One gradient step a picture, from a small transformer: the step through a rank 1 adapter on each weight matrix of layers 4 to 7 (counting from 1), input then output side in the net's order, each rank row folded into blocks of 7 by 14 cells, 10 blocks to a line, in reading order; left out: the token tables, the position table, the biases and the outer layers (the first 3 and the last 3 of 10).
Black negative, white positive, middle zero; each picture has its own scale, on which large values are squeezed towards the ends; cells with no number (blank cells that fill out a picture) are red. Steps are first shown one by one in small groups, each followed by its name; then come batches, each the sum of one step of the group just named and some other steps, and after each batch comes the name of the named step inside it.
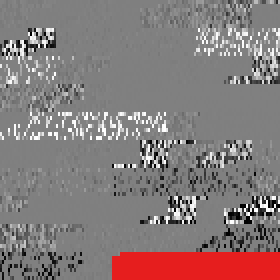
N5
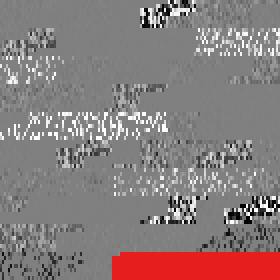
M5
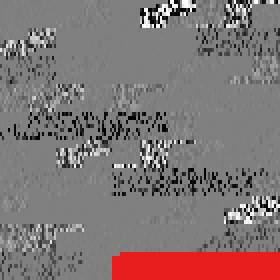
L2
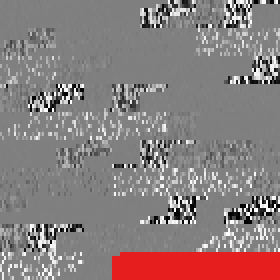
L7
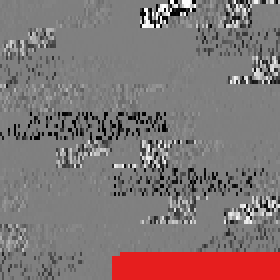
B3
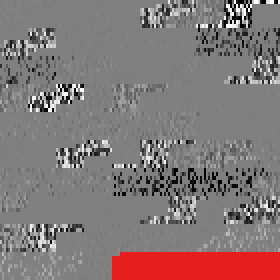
N5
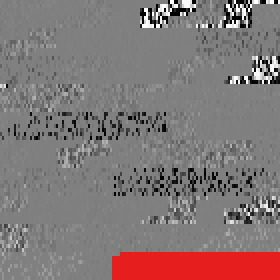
B3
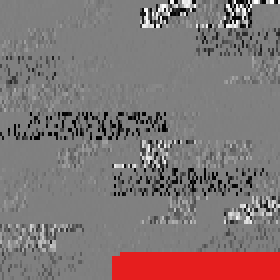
B3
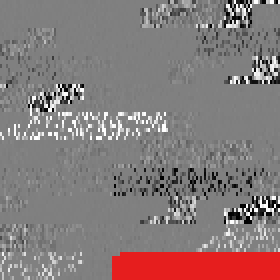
N5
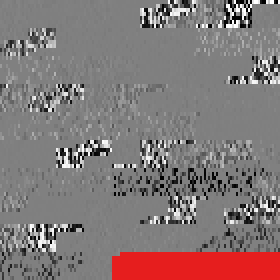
N5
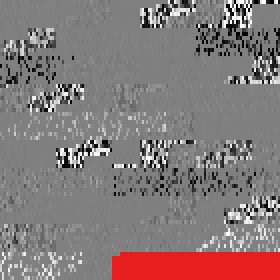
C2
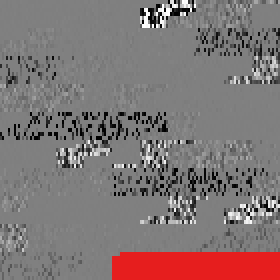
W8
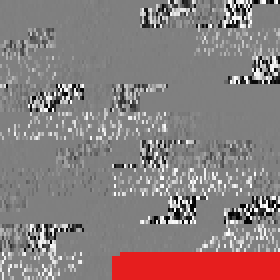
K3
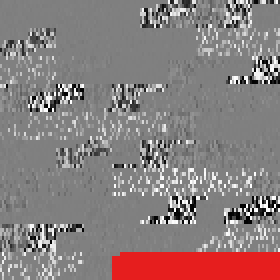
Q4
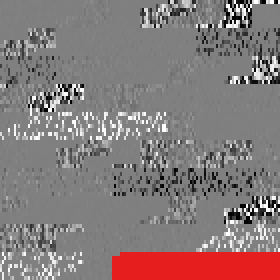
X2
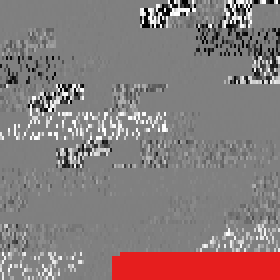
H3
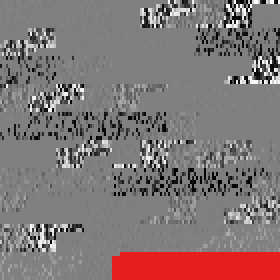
C2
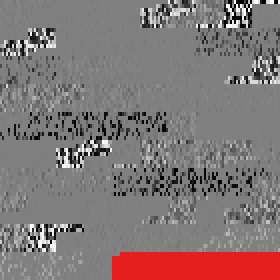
Q4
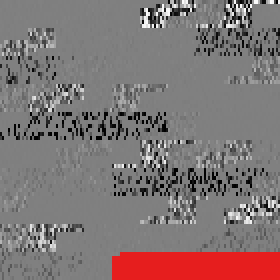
W8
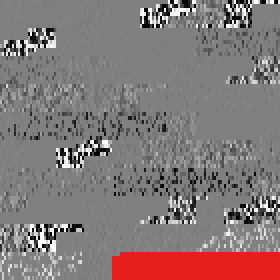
K3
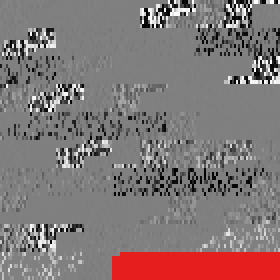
H3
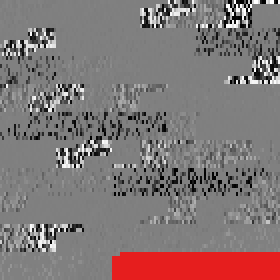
H3
